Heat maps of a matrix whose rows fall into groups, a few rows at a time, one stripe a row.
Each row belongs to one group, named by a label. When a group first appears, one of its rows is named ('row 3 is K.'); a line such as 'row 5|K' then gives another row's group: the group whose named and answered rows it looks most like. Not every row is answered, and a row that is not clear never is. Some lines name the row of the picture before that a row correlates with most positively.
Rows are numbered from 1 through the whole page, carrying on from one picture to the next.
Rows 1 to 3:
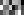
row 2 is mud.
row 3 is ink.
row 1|ink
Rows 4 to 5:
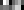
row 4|ink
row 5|ink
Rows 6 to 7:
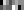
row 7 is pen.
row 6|ink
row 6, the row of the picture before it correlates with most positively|4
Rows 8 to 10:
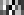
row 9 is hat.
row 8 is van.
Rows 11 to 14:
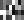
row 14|hat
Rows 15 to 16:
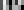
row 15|hat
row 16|ink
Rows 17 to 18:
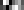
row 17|ink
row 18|pen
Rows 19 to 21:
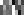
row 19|mud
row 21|pen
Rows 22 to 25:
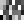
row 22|hat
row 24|mud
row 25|pen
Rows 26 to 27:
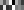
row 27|hat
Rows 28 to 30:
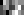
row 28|ink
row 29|ink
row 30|pen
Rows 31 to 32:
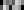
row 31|ink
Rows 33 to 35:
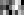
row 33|ink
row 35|hat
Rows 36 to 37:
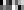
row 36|hat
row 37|pen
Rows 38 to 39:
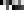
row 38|pen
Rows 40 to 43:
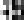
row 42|mud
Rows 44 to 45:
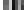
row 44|mud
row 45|mud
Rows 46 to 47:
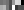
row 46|ink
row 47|hat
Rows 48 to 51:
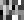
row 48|mud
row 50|ink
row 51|pen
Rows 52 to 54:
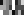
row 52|hat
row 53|hat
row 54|mud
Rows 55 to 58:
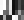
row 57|mud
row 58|pen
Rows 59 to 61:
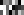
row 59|pen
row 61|hat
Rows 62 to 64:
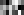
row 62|pen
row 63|van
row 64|mud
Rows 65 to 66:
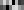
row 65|van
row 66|pen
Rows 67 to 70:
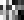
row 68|hat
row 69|van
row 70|van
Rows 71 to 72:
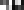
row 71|mud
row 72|van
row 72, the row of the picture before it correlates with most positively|67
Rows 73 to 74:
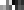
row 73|van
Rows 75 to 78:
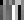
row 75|ink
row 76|pen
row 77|pen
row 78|pen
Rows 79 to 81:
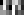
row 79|ink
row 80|hat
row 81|hat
